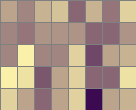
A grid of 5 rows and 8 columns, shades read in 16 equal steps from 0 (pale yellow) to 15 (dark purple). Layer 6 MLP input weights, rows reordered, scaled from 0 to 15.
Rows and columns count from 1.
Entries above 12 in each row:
0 0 0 0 1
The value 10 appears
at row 4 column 3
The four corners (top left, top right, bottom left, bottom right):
5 2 2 4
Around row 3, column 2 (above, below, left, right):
8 1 7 7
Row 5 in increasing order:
2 2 4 5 5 5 9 15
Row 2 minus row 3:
0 8 -1 -1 4 -2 4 2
